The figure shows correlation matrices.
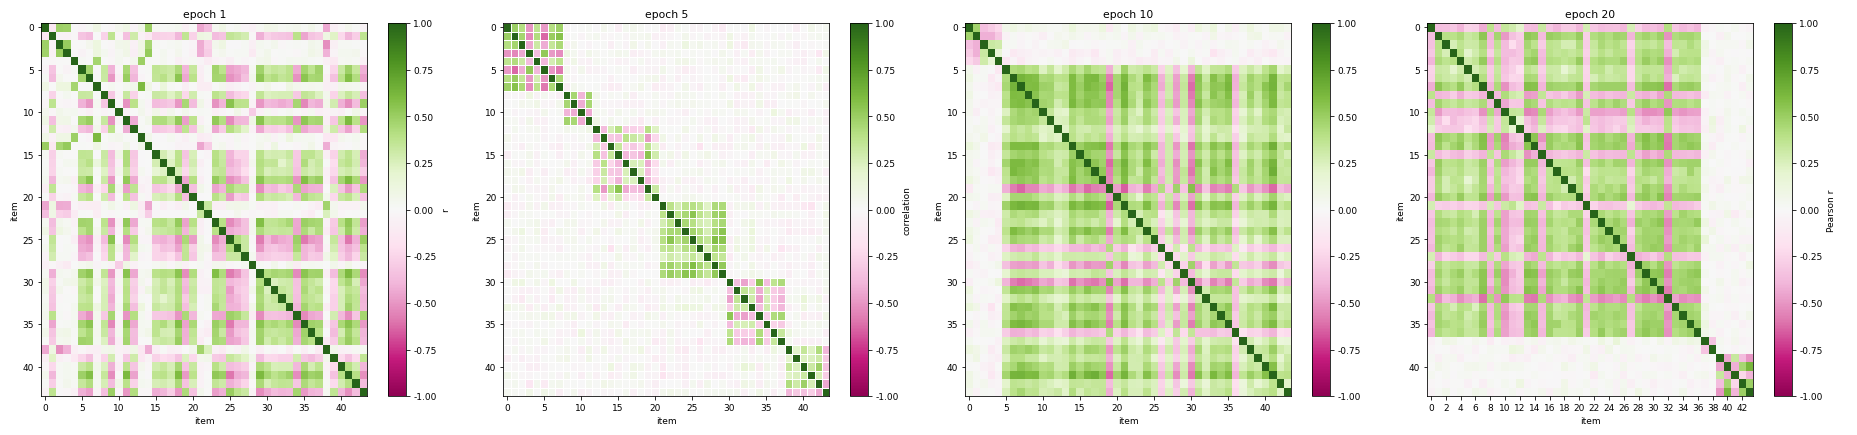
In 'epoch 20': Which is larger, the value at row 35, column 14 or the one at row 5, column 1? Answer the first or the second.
the first
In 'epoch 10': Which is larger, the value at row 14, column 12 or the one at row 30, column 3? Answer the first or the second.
the first
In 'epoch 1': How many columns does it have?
44
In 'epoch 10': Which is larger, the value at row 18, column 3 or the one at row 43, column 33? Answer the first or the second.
the second
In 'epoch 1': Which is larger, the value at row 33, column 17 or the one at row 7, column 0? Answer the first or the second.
the first
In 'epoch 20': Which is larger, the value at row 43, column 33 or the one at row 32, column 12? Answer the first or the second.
the second
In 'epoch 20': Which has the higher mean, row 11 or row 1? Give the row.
1
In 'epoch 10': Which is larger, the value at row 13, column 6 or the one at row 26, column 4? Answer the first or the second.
the first
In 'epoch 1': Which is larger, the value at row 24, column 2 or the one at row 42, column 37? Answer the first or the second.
the second
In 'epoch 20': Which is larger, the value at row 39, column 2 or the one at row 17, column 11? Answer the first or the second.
the first
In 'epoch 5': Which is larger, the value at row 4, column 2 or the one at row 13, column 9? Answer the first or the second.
the first
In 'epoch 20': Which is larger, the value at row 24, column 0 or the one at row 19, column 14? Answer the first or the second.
the second
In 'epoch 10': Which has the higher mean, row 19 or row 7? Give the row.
7
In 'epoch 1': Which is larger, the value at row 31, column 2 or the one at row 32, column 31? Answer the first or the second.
the second
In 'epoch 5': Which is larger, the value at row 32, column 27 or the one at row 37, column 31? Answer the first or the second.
the first
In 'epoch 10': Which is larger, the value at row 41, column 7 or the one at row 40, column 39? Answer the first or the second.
the first
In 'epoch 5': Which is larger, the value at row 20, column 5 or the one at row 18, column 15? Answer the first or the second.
the first
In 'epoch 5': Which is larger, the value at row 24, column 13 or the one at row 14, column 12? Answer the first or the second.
the second
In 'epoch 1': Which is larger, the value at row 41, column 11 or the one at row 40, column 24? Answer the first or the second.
the first
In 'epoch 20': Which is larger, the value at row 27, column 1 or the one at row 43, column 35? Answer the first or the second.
the second
